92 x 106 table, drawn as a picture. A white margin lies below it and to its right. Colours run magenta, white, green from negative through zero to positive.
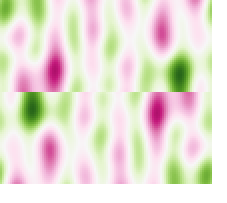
Upright stripes repeat 6 times across the table. A half turn leaves it unchanged. The values follow a bell shape. No overall slope runs across the table.
